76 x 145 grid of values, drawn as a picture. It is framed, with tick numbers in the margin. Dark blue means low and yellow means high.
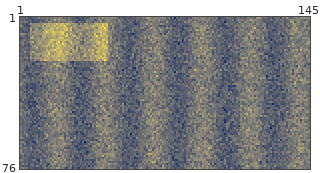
Stripes: upright, repeating 6 times. Ninth with the highest average: top left. Odd patch: higher, in the top left.
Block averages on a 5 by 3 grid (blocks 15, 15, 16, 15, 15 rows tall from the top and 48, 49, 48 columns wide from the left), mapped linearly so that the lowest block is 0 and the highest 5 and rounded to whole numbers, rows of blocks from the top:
5 0 0
3 0 0
0 0 0
0 0 0
0 0 0
